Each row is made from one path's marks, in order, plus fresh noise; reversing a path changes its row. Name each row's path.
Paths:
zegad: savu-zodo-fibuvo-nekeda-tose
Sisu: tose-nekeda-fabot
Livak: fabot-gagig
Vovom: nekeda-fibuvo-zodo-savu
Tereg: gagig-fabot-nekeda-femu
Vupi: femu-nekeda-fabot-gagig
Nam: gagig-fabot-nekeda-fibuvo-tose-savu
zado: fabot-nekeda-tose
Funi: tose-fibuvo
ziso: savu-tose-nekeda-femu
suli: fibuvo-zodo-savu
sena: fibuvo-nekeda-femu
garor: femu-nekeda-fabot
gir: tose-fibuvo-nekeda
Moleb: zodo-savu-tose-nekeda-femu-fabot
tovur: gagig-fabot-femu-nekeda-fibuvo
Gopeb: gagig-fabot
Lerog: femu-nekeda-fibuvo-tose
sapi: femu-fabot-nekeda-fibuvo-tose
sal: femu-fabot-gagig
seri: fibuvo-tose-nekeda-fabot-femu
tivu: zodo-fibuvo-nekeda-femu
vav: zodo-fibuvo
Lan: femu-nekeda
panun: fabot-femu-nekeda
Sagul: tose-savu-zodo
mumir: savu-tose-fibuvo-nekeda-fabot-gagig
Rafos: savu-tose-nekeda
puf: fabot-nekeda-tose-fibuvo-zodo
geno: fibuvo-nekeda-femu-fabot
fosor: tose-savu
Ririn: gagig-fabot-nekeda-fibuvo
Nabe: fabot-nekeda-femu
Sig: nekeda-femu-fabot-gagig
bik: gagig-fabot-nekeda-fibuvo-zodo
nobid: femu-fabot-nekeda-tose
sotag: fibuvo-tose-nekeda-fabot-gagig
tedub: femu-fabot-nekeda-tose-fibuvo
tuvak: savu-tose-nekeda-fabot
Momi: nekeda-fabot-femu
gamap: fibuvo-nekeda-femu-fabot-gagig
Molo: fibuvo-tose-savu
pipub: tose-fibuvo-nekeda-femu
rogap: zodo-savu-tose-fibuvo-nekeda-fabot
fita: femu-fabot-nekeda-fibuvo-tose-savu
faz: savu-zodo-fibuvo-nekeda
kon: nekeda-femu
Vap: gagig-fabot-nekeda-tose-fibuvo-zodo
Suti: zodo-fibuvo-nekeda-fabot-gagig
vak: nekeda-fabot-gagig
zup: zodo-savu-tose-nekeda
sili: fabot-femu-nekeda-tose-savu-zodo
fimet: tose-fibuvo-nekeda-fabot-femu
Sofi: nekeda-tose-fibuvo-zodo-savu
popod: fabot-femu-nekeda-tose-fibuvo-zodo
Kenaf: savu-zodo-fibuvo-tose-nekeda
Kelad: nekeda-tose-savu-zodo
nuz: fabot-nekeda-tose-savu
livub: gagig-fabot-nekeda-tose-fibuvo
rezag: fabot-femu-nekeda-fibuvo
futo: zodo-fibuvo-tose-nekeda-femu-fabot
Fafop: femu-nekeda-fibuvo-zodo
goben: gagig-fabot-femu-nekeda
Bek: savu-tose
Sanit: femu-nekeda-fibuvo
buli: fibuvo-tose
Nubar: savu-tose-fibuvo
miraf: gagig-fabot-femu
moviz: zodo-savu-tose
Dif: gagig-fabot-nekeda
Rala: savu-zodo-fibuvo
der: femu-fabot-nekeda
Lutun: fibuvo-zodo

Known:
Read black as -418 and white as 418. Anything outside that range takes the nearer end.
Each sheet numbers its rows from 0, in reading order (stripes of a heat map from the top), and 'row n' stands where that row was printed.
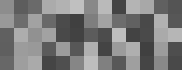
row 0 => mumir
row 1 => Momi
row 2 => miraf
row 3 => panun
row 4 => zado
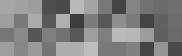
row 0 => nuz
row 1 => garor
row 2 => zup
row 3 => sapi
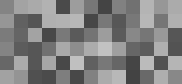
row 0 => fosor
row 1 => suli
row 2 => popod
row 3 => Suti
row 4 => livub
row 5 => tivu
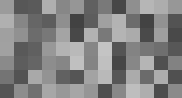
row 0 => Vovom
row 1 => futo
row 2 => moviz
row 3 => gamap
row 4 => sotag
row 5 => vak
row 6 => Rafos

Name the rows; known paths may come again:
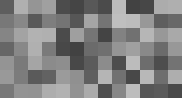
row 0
miraf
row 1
zup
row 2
fosor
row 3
Sisu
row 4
tuvak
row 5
sena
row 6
Bek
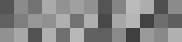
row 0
Rafos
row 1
der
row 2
tovur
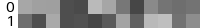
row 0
nuz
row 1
Kelad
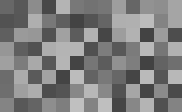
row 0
Fafop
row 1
Sagul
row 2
panun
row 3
suli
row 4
garor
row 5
livub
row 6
zado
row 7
sotag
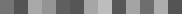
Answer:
vak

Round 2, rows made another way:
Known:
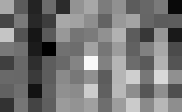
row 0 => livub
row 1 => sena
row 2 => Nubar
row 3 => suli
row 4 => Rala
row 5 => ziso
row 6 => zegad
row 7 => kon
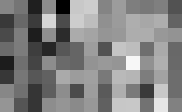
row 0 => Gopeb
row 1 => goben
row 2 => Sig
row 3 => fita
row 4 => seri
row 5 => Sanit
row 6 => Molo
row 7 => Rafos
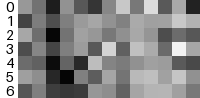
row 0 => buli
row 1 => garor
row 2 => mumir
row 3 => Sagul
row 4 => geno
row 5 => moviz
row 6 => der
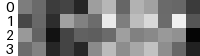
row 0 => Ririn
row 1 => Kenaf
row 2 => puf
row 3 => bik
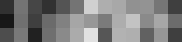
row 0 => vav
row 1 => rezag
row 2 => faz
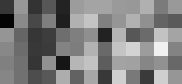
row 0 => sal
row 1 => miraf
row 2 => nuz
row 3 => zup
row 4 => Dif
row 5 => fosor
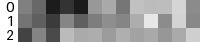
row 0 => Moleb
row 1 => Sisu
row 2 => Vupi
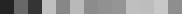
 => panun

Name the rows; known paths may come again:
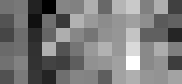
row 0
Vovom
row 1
gamap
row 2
fimet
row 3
sotag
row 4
sapi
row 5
Nabe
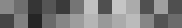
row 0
Nam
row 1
Suti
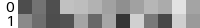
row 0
Lan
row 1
fosor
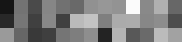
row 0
seri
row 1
tovur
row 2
nuz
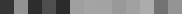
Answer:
sal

